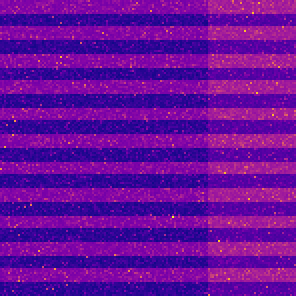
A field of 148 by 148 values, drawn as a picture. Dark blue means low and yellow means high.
On average the colour sits 20% of the way up the scale. Stripes running across repeat 11 times from top to bottom. The right part is higher, past a seam about 70% of the way across.
